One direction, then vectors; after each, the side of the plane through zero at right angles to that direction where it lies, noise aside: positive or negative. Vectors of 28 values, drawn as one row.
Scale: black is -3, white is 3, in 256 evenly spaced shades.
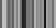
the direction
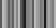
positive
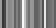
negative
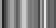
negative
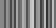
negative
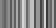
negative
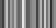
negative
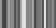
negative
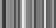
negative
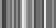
negative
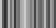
negative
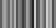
positive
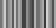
positive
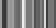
negative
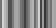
positive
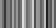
negative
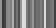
negative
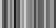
negative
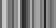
positive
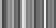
negative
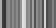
negative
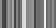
negative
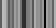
positive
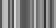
positive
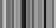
positive
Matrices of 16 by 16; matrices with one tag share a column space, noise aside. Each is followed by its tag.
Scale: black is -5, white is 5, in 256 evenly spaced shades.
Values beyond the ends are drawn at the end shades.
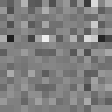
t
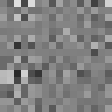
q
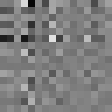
t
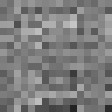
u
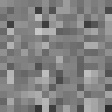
u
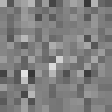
q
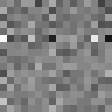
t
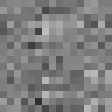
u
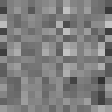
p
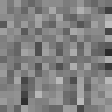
p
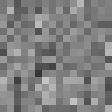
p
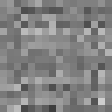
u
